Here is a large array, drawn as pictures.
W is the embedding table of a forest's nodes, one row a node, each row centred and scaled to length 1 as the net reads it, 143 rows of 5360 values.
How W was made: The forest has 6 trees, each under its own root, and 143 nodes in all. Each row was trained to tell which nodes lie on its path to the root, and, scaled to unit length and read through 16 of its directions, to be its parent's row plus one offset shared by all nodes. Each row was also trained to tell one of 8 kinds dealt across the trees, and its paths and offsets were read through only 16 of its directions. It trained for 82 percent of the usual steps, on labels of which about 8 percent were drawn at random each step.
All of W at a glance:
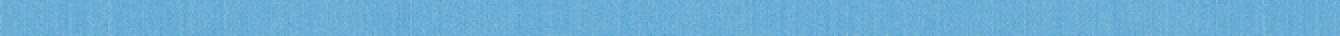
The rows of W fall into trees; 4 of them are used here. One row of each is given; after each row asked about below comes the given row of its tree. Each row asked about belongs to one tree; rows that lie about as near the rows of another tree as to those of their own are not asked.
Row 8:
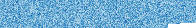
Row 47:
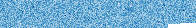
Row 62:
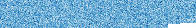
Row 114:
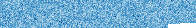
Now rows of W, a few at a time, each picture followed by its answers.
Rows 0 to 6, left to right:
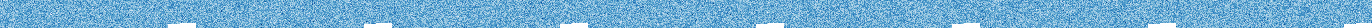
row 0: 114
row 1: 8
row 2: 8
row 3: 8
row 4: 8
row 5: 62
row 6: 47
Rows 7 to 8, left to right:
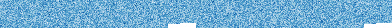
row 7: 8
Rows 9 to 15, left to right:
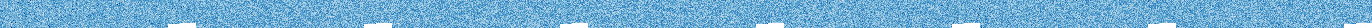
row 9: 62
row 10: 114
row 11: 8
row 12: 47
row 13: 47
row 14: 47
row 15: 8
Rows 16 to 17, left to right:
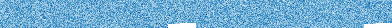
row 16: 114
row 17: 114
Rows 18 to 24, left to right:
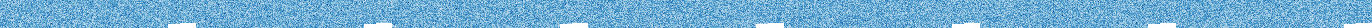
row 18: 8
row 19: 62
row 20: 114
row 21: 114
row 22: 114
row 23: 47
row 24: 47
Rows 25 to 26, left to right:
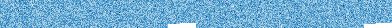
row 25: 114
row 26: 62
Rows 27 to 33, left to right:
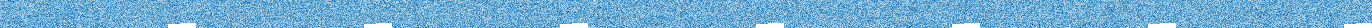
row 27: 8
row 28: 114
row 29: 62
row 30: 114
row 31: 47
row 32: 8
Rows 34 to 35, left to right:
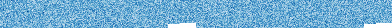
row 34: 47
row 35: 62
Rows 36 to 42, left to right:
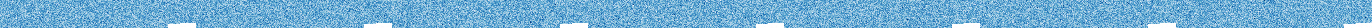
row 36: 114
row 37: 114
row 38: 114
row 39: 8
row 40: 62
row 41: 8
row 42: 62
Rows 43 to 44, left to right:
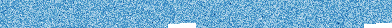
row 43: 47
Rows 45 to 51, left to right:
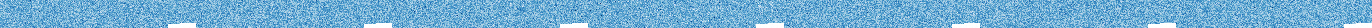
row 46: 8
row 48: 62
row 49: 8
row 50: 8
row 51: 114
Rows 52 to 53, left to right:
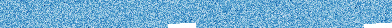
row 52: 114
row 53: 114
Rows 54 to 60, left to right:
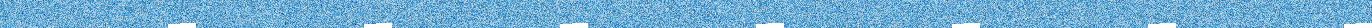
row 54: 47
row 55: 62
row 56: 114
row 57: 8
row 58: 8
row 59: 8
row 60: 8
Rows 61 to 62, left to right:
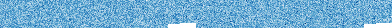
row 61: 8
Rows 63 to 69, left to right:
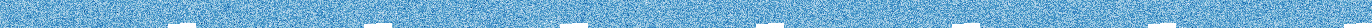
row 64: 114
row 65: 114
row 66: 47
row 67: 47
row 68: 114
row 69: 114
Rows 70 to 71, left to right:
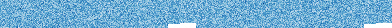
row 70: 8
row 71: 47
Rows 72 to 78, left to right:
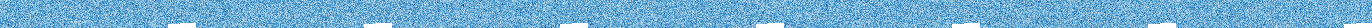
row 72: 114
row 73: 114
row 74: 47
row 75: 8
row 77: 114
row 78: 114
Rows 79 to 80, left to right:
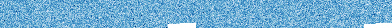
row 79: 114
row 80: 8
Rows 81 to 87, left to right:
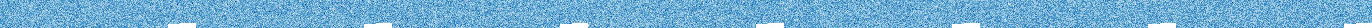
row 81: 8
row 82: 47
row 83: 62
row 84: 47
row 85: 114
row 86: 114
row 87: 8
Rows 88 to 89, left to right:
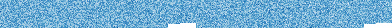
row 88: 47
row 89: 47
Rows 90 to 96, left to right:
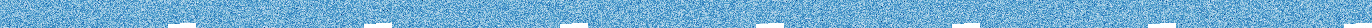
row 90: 8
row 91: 62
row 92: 8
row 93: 114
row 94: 8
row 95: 8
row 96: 8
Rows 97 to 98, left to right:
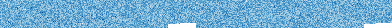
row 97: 114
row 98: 8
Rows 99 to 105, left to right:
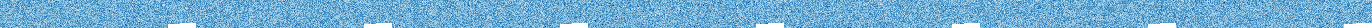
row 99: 62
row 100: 8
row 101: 62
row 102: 62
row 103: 8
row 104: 47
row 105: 114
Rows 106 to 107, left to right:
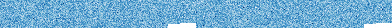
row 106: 8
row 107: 114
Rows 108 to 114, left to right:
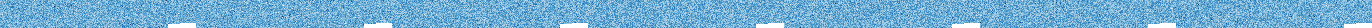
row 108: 47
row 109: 62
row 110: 114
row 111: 8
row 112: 114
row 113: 8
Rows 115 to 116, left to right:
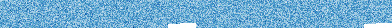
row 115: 8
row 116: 114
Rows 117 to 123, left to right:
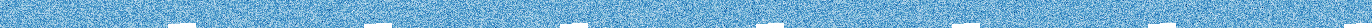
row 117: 114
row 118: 114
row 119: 8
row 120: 62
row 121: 47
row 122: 62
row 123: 8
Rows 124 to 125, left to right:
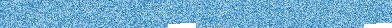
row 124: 62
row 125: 47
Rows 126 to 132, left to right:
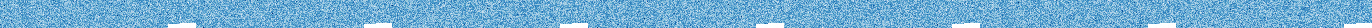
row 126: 62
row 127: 8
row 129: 8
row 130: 114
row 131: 62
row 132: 47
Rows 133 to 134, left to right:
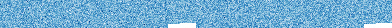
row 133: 62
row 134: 8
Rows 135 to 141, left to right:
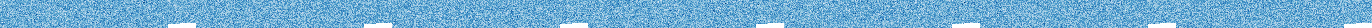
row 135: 114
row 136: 47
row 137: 114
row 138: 62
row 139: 114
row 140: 114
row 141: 114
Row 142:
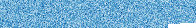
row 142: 8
